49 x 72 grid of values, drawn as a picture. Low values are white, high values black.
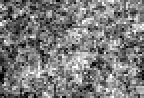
Odd rows or columns: none. Mirror symmetry: none. Histogram: bell-shaped.
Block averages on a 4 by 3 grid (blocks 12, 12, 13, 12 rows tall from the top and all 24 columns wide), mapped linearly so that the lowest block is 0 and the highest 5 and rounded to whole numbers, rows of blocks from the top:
5 2 1 | 5 2 2 | 4 0 3 | 4 3 1
